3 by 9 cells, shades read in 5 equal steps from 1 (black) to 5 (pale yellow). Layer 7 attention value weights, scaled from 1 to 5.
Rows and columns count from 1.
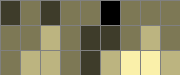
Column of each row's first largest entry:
2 3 7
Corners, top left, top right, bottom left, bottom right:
2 3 3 4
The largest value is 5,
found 2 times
